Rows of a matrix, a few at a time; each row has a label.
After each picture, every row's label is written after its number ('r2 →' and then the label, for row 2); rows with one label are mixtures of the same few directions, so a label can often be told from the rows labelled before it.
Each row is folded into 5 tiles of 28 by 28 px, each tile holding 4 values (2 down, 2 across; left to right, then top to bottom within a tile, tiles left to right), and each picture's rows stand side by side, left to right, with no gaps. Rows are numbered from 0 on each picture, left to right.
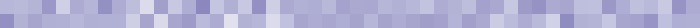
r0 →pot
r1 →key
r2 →pot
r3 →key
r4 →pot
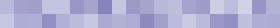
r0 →pot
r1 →pot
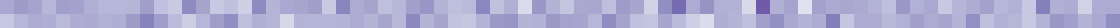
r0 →pot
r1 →pot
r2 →pot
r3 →pot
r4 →key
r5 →pot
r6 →pot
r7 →pot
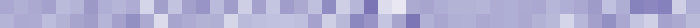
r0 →key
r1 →key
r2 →key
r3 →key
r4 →pot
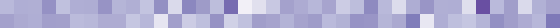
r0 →pot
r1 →key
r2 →key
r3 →pot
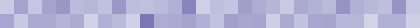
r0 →key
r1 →pot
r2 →key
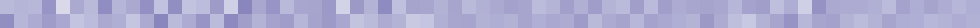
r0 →pot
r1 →key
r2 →pot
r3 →pot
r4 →key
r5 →pot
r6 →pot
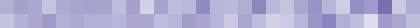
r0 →pot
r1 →key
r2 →pot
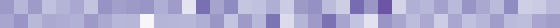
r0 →key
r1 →pot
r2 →pot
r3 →key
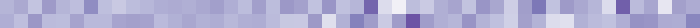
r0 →key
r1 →key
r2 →key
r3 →key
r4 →pot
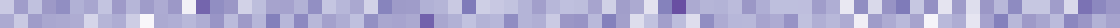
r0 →key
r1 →pot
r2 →key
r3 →pot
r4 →key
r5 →pot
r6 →key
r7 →key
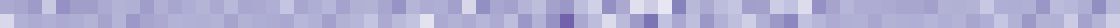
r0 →pot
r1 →key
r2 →key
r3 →pot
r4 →pot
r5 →pot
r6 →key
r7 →key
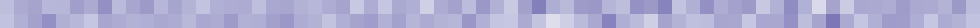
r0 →pot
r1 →key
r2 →pot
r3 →key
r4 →pot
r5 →key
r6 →key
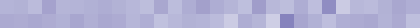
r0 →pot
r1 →key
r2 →pot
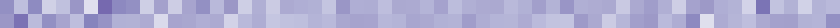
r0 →key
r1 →key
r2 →pot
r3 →key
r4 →key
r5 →pot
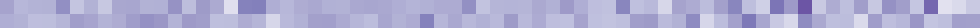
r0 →pot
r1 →key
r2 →pot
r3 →pot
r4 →pot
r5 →pot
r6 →key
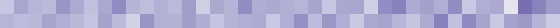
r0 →key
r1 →pot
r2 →key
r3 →key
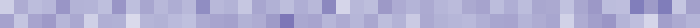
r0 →key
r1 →pot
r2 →pot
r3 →pot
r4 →pot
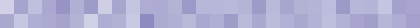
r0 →key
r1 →pot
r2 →pot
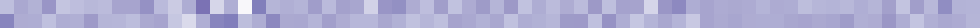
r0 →pot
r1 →pot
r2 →key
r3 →key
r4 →key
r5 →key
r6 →pot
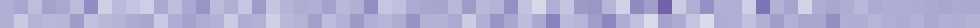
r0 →key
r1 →key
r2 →key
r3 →key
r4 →pot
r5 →pot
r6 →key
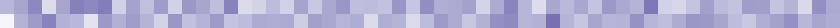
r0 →pot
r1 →key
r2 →key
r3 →key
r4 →key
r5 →pot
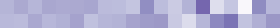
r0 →key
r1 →pot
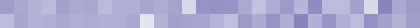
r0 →pot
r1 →pot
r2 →key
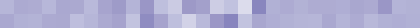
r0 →key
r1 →pot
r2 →pot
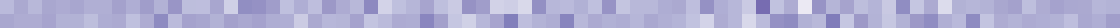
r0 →key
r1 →key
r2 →key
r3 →pot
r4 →pot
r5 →pot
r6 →pot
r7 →pot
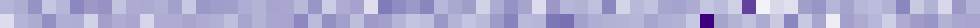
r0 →pot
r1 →pot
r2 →key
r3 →key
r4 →pot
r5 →pot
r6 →pot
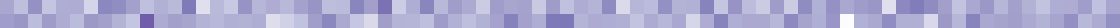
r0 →key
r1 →pot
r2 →pot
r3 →key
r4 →pot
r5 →key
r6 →pot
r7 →key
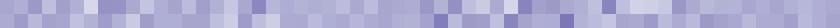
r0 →key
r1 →key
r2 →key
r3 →key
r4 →pot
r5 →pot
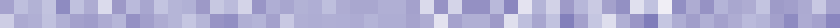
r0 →pot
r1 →pot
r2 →pot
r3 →key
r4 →pot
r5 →key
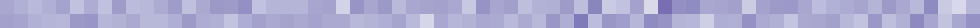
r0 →pot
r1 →pot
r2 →pot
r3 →pot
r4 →key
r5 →pot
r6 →key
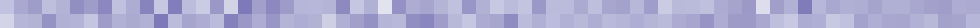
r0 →pot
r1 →key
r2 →pot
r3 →pot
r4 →key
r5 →pot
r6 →pot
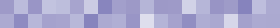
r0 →key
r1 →pot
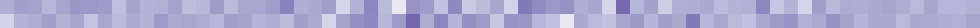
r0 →pot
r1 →key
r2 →key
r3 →key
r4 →pot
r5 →pot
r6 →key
